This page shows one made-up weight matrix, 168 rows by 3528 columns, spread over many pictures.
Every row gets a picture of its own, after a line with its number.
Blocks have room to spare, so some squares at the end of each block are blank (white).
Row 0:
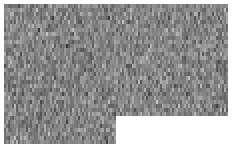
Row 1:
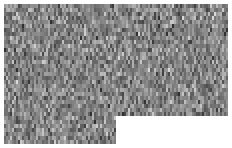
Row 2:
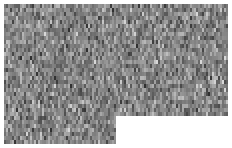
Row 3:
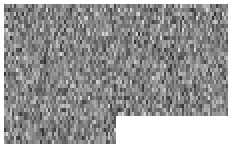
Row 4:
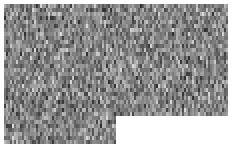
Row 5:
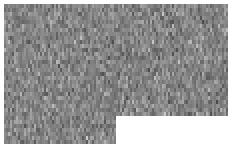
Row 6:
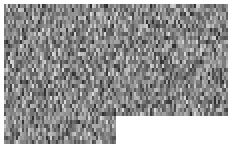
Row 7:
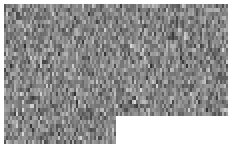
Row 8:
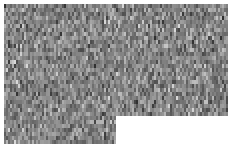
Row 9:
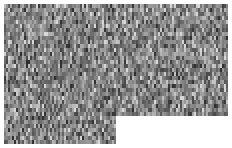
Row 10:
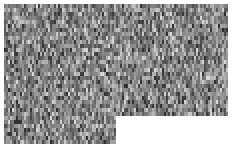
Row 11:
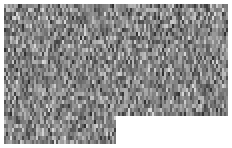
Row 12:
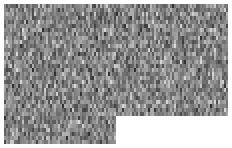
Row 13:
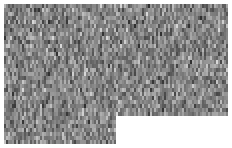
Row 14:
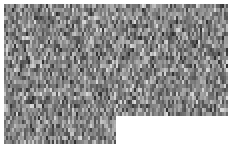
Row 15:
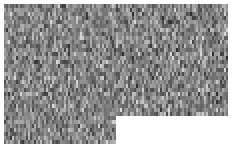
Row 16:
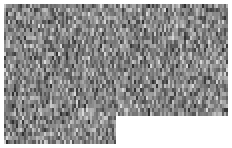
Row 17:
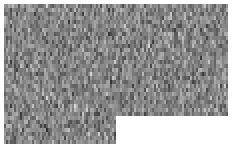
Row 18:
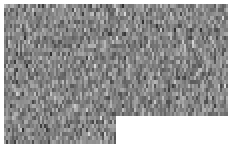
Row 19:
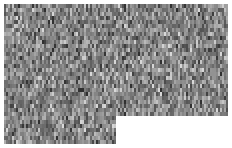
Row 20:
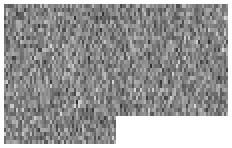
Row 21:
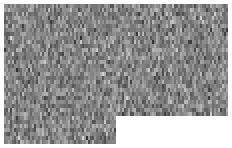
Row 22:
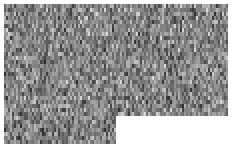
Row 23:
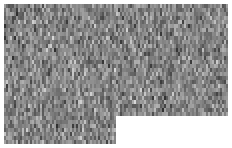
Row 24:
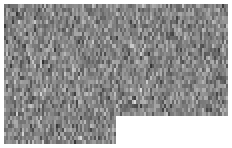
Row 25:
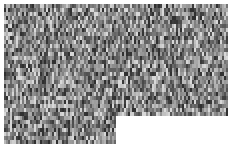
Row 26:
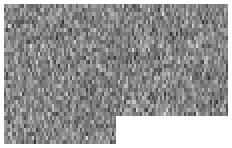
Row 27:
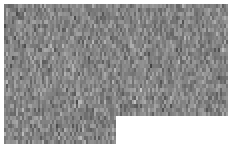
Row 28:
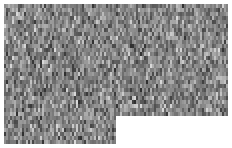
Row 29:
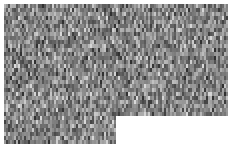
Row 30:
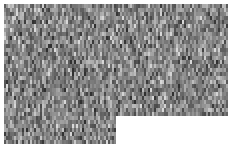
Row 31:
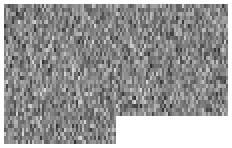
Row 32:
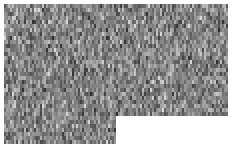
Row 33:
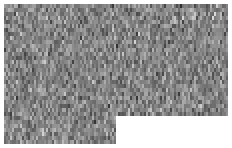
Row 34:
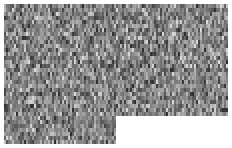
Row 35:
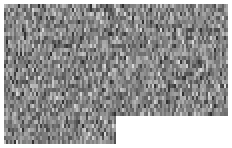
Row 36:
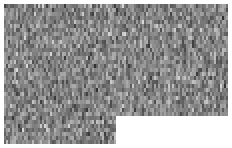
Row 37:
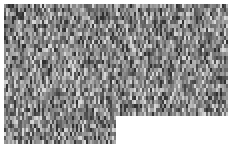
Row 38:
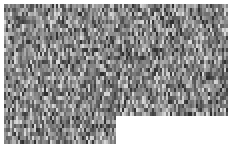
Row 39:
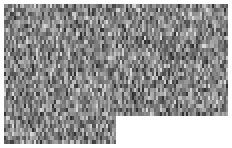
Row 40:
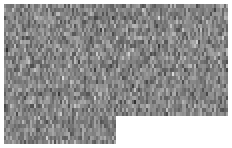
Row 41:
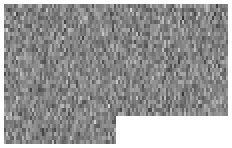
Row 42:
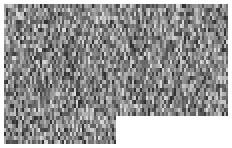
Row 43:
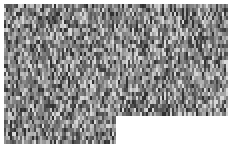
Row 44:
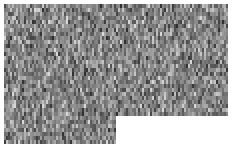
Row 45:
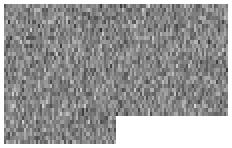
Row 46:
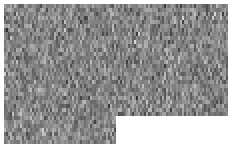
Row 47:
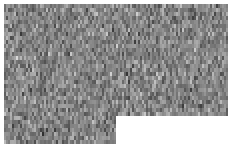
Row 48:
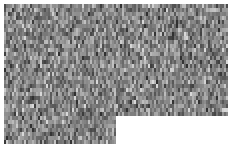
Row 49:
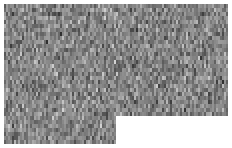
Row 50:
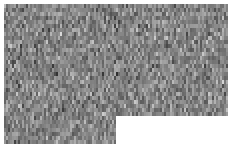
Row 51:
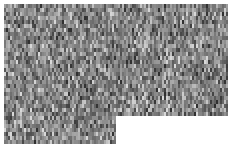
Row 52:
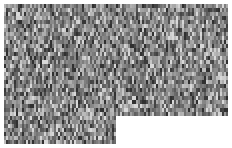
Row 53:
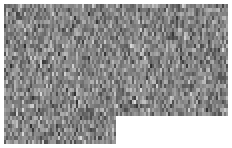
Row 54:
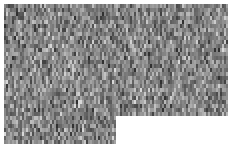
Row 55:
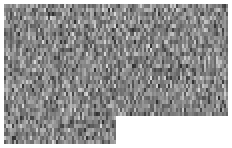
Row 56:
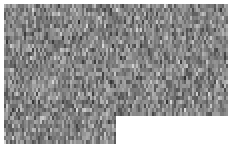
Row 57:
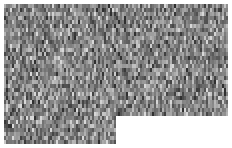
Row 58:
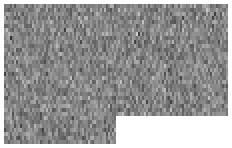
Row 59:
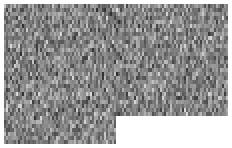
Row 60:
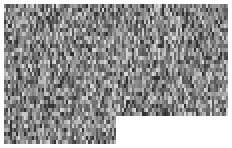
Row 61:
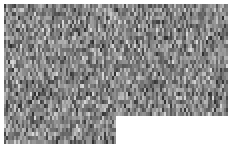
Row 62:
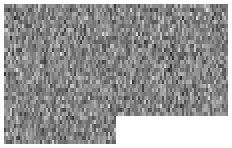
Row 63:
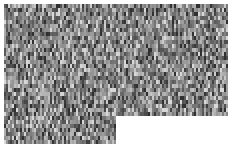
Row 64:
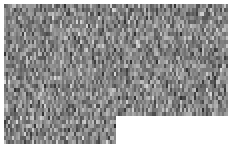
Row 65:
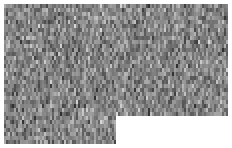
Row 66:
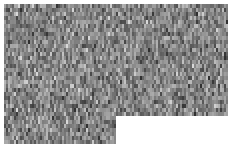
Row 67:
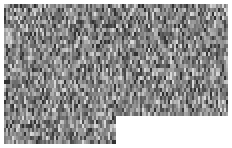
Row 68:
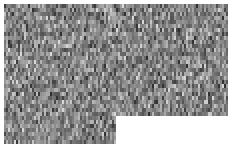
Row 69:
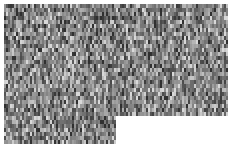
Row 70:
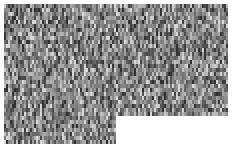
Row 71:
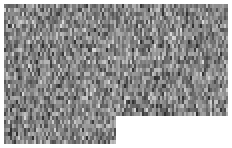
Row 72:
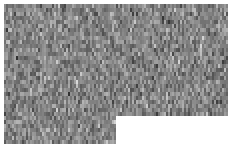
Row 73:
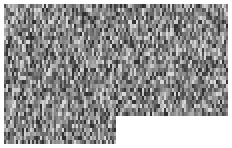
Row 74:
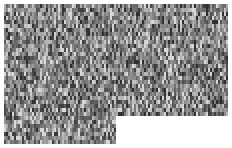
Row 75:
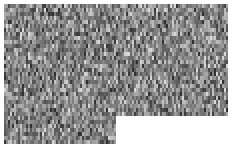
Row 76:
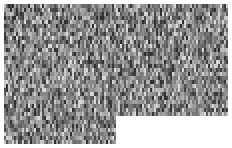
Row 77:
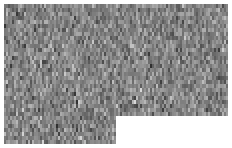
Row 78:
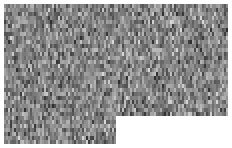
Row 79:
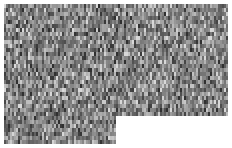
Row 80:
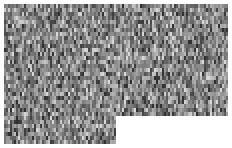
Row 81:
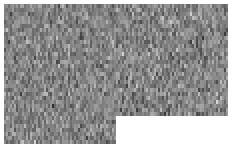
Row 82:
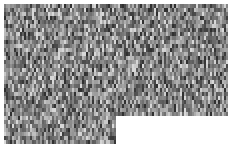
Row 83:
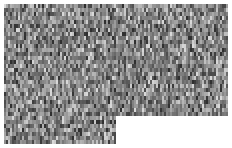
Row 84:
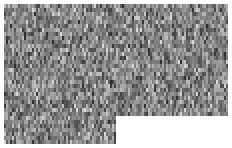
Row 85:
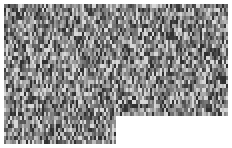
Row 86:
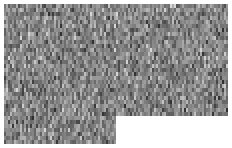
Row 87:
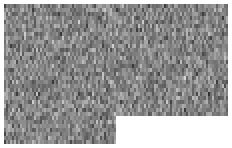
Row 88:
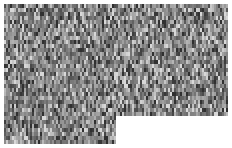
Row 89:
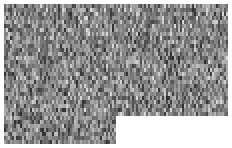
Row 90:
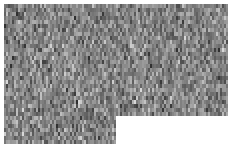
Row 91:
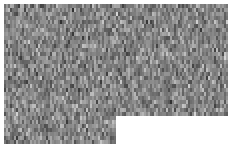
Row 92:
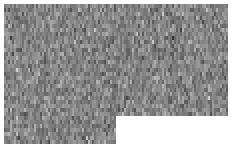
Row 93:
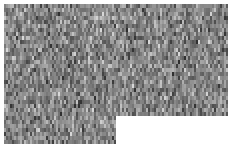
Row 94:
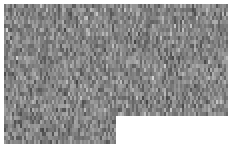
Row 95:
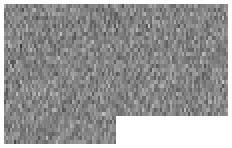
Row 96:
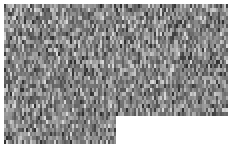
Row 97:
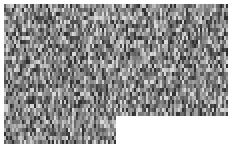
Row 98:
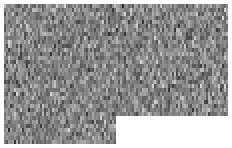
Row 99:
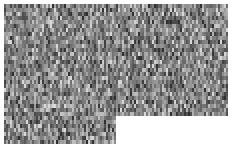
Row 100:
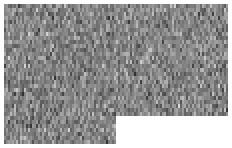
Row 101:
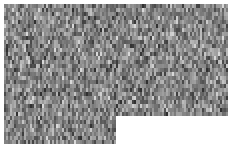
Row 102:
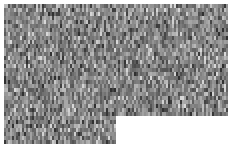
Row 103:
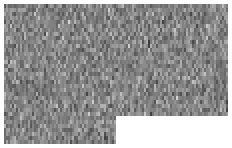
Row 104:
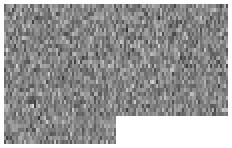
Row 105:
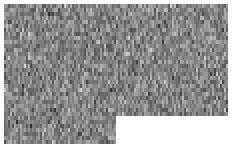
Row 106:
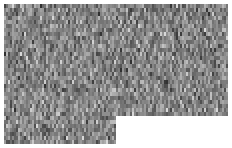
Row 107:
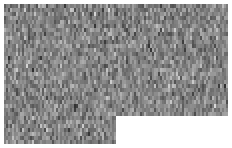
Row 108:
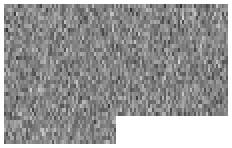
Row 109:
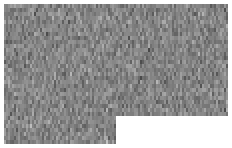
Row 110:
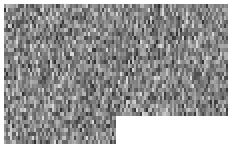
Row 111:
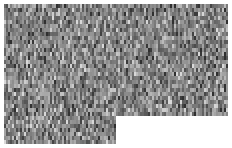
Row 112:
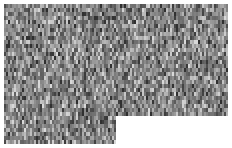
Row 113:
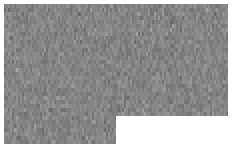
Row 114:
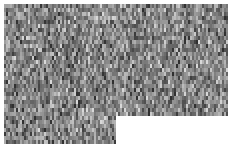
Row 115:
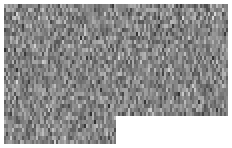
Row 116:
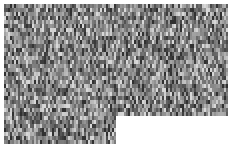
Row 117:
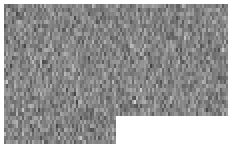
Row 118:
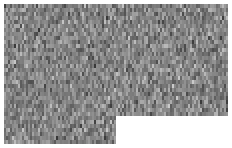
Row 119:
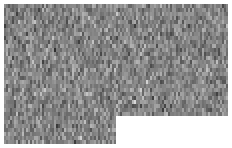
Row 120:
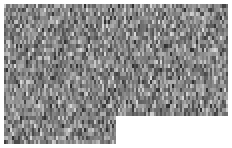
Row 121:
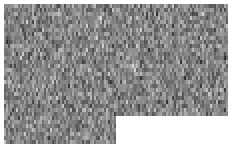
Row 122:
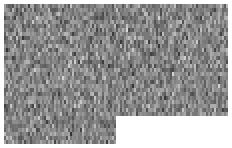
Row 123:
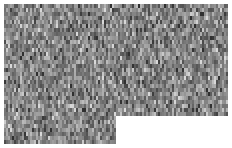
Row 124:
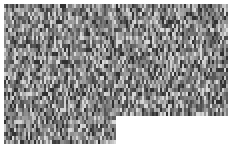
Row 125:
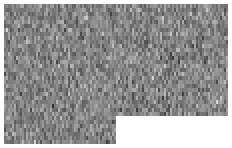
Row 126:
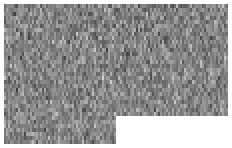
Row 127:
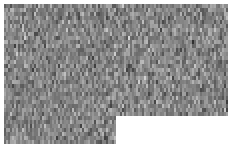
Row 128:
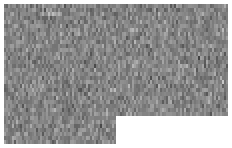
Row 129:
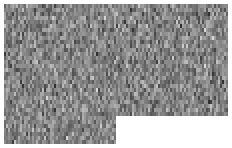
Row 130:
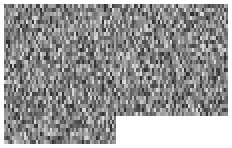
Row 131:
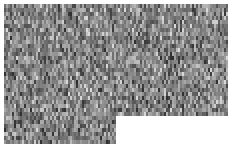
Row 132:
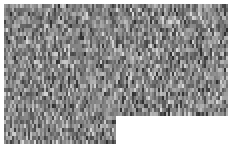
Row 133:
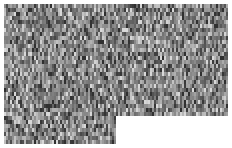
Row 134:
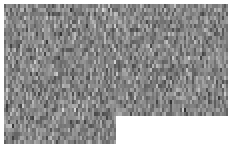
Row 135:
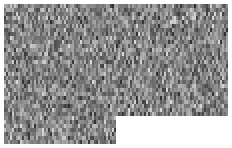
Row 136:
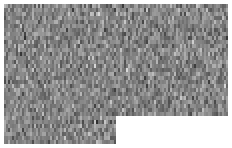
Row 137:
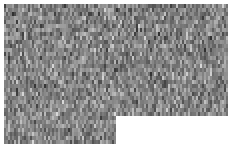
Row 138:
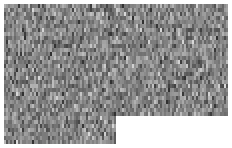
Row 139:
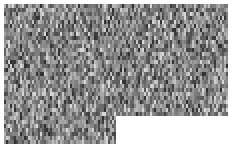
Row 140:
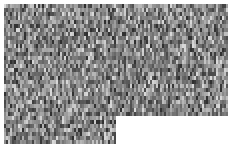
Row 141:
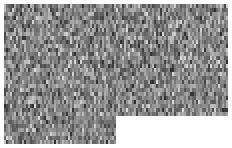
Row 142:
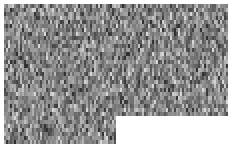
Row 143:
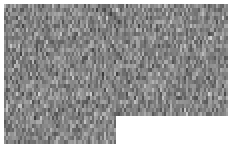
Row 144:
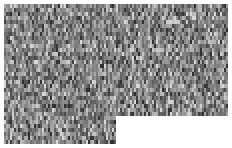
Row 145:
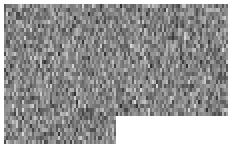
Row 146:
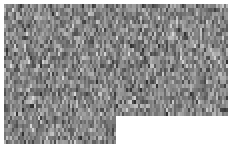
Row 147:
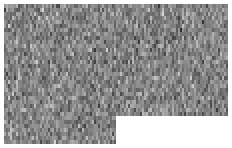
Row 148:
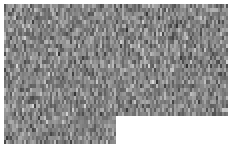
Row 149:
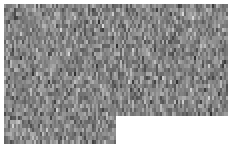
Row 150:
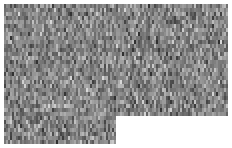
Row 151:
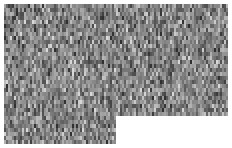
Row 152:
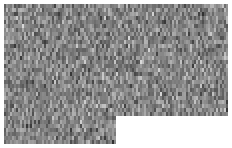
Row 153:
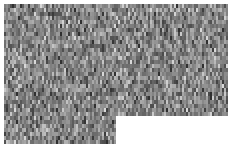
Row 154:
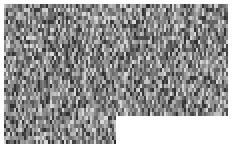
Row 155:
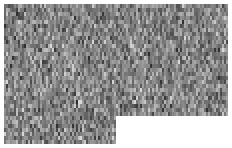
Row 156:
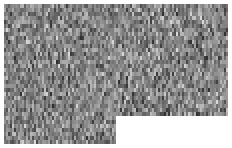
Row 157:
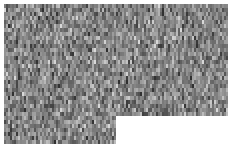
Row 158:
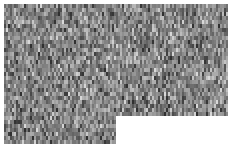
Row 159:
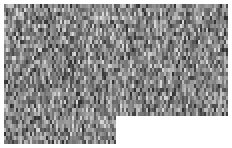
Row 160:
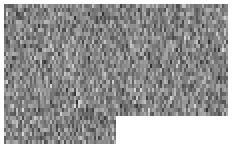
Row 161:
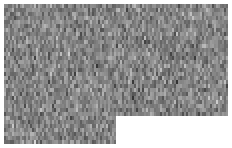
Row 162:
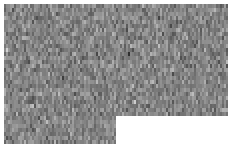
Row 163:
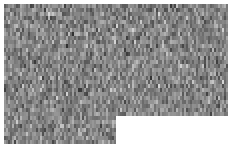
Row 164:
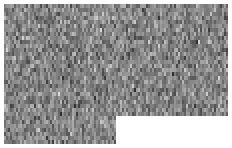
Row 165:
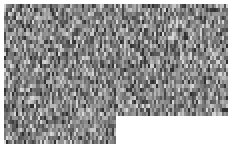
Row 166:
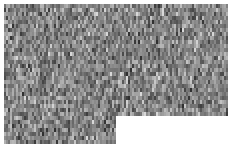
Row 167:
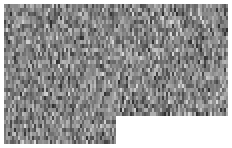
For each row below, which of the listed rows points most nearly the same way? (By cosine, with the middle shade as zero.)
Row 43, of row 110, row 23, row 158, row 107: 158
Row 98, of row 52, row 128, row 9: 9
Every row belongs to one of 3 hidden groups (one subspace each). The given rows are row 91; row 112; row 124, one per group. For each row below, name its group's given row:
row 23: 112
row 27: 112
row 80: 124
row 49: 91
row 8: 91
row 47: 124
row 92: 124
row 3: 124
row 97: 112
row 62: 124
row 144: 124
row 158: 124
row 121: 91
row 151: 112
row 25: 124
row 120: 91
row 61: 91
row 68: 91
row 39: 124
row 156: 124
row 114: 112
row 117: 112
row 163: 91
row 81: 124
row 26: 124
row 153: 91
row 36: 91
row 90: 112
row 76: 112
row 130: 91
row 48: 112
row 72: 124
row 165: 112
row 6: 91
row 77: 112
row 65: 112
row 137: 91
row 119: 112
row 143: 91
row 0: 91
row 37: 112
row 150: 124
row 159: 112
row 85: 112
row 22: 124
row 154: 112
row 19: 91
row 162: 112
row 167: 124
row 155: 112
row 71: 124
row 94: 124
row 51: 124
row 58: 124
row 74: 124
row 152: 91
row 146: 112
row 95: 91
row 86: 91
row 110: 124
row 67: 91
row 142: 91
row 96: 112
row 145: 112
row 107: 91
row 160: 112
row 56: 91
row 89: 124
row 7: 112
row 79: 91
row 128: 91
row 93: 112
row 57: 91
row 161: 124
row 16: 112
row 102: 91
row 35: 91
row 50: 91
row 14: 112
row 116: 124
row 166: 124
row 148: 112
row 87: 91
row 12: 91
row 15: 124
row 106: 91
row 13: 112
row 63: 91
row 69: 112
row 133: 124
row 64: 91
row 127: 91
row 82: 91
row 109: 91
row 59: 91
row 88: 91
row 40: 112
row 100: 91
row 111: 91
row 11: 124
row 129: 91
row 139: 91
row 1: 124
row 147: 124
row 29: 91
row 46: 124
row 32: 112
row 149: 124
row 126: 91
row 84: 91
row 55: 91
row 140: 91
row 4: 91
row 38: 124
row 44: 112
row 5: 124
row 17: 91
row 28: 112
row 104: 112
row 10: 124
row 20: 112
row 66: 91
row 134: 91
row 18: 91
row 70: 112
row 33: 124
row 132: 124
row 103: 91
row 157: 124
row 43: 124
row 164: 112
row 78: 124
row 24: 112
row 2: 91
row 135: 124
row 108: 124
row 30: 112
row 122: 112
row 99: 124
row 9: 91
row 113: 124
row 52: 112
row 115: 124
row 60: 124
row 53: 112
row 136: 91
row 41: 124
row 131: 124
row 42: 112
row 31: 112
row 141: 112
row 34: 112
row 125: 124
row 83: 91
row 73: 112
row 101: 112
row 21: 124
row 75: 91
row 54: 112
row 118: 91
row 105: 91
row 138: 91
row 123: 91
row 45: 112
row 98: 91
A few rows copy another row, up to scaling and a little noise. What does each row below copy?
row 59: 143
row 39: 161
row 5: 38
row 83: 140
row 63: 111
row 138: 35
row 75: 105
